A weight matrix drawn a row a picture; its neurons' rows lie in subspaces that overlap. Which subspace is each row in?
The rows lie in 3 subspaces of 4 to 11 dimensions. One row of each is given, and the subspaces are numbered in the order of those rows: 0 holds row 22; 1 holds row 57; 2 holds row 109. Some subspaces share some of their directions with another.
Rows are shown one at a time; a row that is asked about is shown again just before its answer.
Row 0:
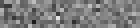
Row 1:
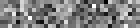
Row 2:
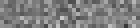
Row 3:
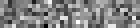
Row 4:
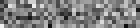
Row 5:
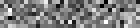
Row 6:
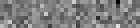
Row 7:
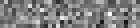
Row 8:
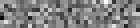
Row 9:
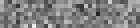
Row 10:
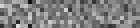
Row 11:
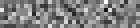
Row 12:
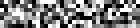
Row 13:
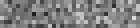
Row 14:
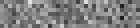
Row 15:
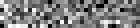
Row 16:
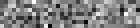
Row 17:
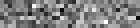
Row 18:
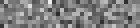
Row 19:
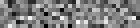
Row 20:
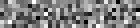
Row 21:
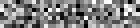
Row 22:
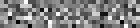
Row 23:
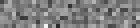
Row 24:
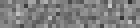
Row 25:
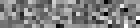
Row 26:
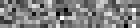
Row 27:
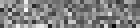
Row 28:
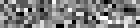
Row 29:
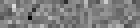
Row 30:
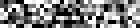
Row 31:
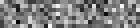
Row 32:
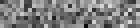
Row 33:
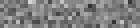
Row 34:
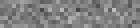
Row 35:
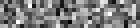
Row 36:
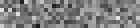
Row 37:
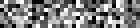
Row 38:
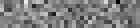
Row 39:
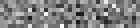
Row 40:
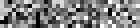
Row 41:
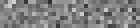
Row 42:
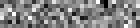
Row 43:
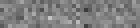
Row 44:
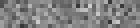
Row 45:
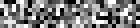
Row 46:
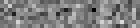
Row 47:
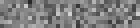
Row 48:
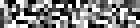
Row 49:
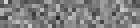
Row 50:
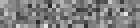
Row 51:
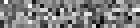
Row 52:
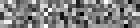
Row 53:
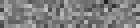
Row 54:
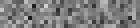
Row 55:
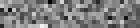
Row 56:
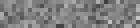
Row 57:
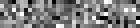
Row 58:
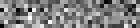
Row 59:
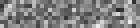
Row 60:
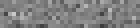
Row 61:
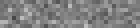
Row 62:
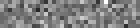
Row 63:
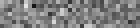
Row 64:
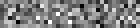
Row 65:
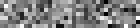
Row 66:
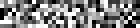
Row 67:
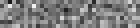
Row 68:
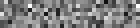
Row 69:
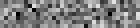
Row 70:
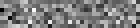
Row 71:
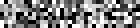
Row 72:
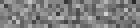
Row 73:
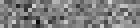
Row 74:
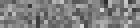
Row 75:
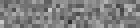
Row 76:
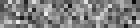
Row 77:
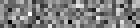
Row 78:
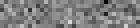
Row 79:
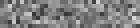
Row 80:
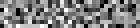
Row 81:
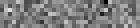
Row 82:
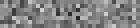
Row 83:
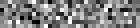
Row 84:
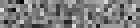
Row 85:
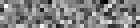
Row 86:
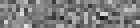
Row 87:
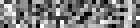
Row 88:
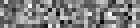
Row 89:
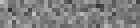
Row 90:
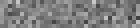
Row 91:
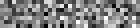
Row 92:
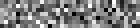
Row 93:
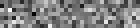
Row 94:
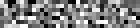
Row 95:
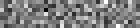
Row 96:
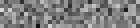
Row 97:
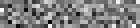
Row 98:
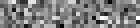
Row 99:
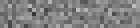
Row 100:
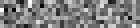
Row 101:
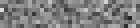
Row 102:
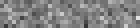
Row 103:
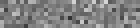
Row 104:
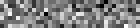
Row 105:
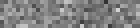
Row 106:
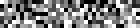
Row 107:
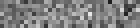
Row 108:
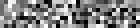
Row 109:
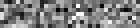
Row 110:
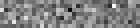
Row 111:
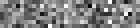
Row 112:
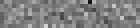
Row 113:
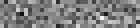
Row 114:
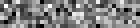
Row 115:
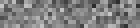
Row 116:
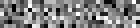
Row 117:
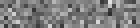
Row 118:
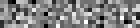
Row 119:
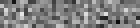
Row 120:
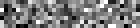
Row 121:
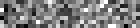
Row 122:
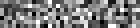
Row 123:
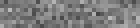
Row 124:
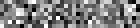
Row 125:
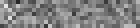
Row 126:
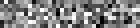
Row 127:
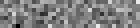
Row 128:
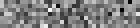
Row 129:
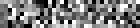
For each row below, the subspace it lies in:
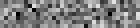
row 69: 2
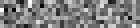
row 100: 1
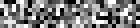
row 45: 1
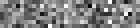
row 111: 2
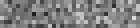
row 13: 2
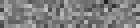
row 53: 1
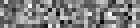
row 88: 1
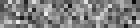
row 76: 2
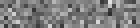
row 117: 0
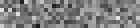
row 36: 0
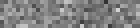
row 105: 1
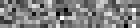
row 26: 0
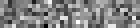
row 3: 1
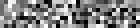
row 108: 1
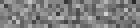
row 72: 2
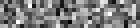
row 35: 2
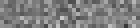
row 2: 1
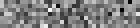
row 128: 2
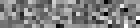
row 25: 1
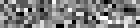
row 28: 1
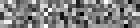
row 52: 2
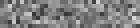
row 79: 0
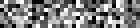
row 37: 0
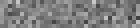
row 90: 0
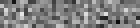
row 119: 1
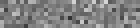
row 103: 1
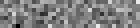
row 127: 2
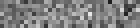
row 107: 2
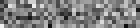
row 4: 0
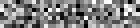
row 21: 2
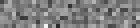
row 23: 1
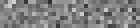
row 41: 1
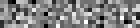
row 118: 1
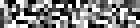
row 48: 1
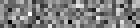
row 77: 0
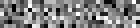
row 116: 1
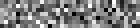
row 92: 2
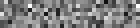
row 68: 1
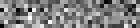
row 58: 2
